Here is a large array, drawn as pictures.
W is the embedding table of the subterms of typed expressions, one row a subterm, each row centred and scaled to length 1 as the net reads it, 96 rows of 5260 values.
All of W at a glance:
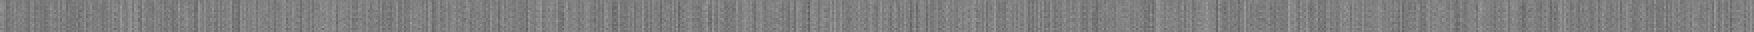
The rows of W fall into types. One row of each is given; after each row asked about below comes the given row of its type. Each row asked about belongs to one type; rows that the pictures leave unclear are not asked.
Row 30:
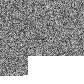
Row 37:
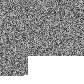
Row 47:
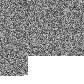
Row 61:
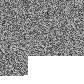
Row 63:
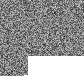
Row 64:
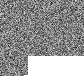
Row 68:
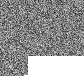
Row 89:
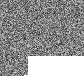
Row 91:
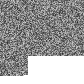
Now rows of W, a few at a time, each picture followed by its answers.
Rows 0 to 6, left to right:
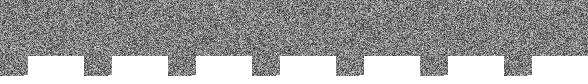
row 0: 61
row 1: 61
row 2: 30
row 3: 89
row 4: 68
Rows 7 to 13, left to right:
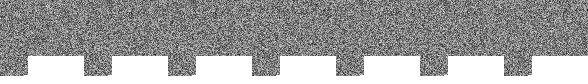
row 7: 30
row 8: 61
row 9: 61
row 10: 89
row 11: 63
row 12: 63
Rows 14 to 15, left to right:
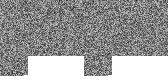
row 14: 37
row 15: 91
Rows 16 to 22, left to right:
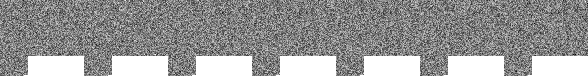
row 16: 30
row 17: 63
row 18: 63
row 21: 91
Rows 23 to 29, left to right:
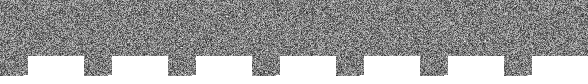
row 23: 91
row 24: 63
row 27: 64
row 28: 63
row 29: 91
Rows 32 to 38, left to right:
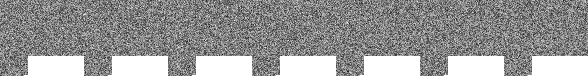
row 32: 64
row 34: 68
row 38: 47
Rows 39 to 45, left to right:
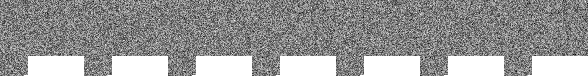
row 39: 61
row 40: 91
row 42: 64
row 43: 68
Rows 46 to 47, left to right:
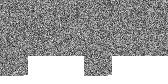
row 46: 89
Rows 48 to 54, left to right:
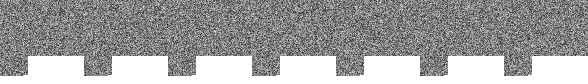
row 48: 37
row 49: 91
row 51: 64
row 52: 68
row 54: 89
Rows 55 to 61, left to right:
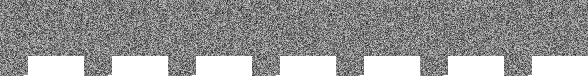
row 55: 47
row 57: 37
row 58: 91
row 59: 37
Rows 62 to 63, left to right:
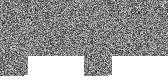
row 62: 61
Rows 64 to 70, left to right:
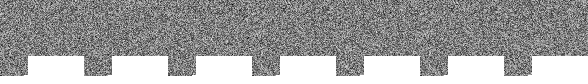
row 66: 89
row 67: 64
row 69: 64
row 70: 47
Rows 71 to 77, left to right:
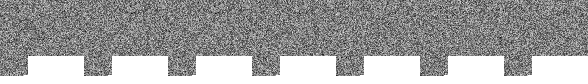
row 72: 64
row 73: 64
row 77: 91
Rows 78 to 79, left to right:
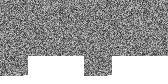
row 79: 30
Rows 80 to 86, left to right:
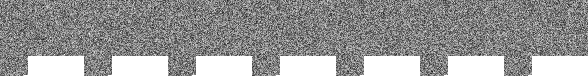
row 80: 30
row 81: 68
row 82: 37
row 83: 91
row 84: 61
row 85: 61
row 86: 47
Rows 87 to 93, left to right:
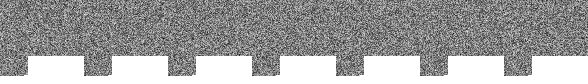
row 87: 47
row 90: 64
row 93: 68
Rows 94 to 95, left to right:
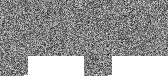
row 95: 61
